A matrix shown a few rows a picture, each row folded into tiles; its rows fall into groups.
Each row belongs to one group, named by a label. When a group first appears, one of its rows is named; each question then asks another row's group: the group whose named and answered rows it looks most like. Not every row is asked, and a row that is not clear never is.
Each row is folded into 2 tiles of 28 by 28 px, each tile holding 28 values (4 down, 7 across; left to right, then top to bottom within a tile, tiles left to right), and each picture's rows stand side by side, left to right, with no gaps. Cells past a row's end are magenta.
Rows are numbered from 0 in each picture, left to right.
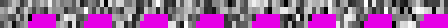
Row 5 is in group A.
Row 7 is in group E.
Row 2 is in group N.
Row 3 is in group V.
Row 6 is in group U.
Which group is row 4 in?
A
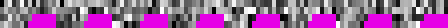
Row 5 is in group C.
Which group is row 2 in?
U
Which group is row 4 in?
E
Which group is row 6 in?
U
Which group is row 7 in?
C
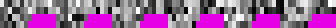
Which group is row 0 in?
A
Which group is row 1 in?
C
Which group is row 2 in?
C
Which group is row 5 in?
U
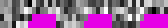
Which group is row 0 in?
V
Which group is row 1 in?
E
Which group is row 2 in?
A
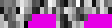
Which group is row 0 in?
U
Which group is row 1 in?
C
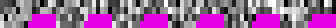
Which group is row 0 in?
U
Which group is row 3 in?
C
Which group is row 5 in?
C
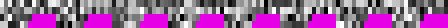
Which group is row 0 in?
V
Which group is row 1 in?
A
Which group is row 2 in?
E
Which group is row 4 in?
C
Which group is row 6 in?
U
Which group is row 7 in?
N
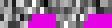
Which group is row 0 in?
V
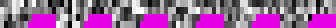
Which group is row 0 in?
C
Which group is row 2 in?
E
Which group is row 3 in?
E
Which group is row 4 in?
E
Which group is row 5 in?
V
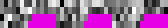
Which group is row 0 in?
V
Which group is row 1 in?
A
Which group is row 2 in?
U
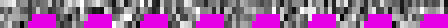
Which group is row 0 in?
N
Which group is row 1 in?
A
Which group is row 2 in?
U
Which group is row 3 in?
E
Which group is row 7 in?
E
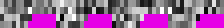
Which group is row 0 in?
V
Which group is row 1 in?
N
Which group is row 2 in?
E
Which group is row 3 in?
V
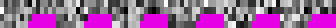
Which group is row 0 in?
V
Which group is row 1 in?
C
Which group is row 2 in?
V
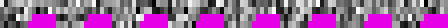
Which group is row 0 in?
A
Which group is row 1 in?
C
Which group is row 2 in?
N
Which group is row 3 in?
U
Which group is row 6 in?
E
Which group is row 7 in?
U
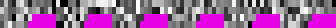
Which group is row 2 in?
A
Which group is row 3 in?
V
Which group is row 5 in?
E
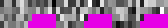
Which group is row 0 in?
E
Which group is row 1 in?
V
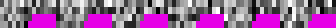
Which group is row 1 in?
U
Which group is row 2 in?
N
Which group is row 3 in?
C
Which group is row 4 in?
N
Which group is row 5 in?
N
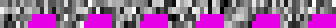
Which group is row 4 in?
U
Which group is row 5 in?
V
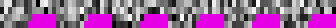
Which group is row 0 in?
N
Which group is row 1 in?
C
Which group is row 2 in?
A
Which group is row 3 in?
C
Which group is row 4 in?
V
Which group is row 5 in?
C
